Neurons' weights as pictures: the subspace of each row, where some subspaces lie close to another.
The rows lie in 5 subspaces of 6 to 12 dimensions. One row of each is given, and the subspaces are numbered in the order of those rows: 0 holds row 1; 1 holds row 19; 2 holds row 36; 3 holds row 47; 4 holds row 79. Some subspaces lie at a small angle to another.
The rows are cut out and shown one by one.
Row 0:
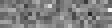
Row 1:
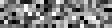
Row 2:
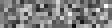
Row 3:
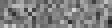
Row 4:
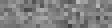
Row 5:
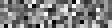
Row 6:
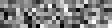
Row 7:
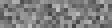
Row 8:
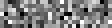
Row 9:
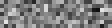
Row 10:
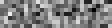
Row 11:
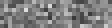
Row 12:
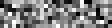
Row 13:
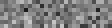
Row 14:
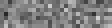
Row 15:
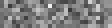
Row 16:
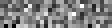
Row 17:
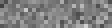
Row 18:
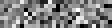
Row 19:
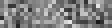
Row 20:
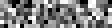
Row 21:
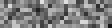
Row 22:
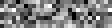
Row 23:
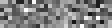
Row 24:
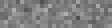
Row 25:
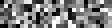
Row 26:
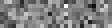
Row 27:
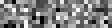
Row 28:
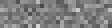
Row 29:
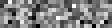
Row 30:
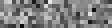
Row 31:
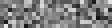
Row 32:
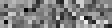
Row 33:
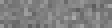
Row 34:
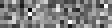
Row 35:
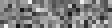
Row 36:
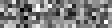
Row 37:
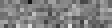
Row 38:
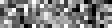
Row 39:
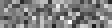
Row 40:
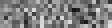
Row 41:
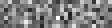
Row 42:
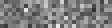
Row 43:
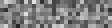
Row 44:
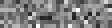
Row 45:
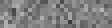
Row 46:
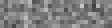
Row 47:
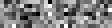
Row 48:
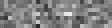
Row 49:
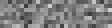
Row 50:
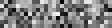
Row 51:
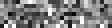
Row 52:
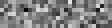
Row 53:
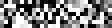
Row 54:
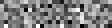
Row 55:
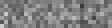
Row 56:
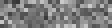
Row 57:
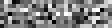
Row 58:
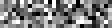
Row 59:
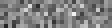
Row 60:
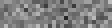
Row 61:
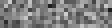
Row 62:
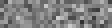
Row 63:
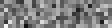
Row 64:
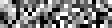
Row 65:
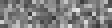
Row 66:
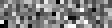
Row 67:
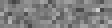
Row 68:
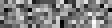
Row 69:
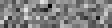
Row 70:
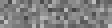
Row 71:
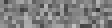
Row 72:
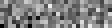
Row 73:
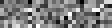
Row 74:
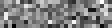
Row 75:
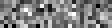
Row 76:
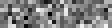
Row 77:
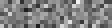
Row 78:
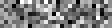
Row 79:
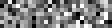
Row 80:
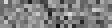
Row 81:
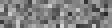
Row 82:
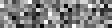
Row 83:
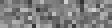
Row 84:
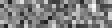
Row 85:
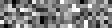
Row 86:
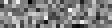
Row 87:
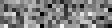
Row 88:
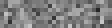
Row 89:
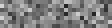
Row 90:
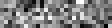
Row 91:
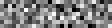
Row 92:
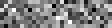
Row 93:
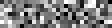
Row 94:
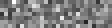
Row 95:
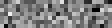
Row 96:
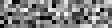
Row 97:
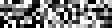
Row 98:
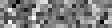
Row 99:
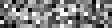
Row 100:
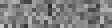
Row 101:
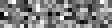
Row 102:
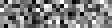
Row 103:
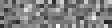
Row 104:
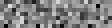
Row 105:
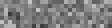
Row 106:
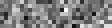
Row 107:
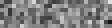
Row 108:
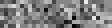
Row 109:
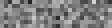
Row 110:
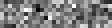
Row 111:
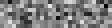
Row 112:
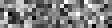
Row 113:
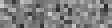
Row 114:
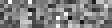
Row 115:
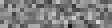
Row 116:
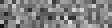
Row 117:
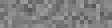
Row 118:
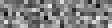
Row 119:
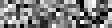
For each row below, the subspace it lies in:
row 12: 4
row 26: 4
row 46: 0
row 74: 1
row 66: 0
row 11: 1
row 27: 4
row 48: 1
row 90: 1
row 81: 4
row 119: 4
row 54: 1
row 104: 1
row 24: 1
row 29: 2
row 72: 0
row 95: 3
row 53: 1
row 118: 1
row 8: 2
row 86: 4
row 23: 1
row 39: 2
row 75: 0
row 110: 4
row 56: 2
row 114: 2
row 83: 0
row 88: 2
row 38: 1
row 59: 0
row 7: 2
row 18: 2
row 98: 4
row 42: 0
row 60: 0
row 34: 4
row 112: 4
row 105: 4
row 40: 2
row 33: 0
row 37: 3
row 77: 0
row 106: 1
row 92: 3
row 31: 4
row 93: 4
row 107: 4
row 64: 4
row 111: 2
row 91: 0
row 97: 4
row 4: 1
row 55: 0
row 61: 3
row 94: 4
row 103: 0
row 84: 4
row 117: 0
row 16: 0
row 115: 0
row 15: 3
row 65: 2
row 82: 4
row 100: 1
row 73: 0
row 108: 1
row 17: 4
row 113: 4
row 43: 1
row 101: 2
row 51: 3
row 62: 2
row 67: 2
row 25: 0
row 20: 4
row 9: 1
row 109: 2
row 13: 0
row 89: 4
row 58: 0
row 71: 0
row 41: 2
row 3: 4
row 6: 1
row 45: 2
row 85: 2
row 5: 0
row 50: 1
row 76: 1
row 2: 2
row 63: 4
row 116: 0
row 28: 1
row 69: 1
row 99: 1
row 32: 0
